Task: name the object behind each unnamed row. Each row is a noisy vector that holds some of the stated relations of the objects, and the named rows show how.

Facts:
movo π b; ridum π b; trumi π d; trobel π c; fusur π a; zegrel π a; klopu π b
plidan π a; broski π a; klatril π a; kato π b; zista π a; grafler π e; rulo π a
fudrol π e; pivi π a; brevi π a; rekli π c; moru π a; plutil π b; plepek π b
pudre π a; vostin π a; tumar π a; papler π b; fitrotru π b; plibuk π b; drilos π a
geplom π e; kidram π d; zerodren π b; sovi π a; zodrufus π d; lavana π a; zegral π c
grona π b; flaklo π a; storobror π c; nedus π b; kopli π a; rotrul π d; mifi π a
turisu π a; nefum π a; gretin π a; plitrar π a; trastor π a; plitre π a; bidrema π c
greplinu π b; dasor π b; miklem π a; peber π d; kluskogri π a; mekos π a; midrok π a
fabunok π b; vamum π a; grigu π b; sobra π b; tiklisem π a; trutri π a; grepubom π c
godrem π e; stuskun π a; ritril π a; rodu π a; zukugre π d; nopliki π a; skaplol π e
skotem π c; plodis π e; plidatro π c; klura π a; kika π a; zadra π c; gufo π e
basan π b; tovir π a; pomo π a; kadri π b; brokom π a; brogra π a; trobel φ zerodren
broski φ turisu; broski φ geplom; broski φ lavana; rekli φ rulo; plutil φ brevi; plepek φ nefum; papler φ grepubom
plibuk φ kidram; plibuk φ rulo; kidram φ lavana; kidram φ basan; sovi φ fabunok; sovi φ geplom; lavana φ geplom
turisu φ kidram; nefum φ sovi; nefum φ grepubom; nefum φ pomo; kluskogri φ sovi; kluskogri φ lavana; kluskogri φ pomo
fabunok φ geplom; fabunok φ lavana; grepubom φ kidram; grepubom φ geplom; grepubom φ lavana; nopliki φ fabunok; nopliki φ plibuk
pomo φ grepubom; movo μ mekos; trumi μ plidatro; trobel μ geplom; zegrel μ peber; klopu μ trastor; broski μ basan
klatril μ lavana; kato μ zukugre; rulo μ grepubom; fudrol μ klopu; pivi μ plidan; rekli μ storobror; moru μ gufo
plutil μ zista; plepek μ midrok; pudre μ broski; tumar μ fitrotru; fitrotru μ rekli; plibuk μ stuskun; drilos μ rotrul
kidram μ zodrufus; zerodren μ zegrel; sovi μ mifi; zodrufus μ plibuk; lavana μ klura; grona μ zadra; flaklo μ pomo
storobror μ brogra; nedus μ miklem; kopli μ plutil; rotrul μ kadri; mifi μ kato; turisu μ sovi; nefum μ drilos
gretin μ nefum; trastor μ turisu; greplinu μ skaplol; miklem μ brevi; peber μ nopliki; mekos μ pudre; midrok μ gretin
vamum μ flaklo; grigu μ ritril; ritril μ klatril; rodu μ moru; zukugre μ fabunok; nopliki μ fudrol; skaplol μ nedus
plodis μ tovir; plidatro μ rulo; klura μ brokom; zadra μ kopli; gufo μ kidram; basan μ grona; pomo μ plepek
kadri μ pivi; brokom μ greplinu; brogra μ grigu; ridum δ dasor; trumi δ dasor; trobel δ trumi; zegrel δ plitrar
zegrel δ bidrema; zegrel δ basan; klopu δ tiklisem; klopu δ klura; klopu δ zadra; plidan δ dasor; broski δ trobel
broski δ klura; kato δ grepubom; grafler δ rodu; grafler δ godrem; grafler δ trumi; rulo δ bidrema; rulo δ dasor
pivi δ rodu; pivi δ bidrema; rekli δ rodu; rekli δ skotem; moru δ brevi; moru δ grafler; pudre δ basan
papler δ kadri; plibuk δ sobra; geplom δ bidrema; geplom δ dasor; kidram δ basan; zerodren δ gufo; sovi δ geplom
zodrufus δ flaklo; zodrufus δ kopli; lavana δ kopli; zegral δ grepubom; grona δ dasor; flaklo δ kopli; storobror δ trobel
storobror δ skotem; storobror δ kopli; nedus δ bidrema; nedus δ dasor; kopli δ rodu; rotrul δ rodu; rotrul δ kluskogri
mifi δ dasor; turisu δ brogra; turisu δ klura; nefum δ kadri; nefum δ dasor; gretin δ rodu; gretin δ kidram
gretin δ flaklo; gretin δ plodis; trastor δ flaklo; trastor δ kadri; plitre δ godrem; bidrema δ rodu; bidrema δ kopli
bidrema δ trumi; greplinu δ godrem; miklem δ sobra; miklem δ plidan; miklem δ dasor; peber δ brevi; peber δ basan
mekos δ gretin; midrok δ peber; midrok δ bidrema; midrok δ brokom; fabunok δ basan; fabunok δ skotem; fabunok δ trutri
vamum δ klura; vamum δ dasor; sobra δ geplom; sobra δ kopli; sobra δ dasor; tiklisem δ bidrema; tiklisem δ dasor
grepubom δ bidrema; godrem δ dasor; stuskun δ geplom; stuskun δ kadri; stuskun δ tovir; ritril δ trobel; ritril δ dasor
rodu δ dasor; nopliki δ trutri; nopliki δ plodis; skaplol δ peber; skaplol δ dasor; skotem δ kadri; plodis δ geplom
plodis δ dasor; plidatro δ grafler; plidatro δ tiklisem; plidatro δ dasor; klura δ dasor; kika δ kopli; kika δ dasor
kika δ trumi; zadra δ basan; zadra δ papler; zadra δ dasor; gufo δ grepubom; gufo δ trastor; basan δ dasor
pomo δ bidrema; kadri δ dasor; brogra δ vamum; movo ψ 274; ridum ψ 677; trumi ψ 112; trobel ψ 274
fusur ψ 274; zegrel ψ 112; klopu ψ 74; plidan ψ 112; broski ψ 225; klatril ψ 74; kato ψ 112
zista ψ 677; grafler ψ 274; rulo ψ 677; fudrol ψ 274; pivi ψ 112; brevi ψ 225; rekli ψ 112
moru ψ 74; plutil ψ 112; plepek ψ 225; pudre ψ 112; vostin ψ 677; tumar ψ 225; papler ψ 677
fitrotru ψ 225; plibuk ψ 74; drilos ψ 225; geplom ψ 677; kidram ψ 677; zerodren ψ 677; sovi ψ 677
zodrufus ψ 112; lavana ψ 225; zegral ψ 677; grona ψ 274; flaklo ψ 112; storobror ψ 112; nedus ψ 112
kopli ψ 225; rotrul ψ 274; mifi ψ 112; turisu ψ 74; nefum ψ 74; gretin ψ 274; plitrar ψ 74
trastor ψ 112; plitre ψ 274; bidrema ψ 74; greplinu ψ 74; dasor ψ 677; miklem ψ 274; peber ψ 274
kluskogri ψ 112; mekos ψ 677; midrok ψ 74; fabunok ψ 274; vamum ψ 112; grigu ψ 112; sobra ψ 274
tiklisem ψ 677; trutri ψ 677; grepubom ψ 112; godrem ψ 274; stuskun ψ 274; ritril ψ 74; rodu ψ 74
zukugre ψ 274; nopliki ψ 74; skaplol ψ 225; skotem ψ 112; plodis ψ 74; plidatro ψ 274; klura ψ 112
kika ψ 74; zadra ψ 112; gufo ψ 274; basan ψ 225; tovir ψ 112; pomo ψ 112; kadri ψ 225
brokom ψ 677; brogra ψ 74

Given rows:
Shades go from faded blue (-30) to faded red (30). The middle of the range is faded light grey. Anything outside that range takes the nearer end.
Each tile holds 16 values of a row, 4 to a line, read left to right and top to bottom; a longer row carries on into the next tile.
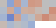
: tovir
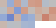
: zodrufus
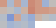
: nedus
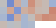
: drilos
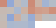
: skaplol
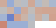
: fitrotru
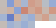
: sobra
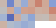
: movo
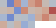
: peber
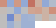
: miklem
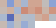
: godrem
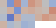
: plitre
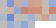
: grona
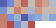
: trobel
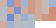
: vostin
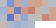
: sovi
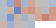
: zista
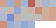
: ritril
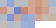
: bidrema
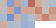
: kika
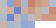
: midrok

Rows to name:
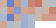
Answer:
pudre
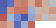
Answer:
zerodren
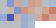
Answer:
rotrul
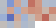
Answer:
plidan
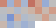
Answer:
klura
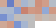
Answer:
plepek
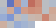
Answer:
nefum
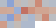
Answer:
zadra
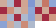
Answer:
plutil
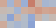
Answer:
greplinu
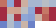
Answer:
brevi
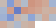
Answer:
papler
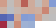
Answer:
rekli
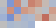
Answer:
trastor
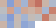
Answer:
vamum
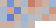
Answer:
broski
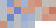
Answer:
kidram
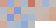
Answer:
lavana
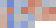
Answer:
basan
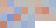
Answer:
storobror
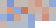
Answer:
skotem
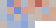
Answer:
pomo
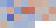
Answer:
fabunok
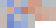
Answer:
geplom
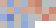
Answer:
trumi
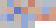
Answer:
kopli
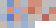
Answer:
mifi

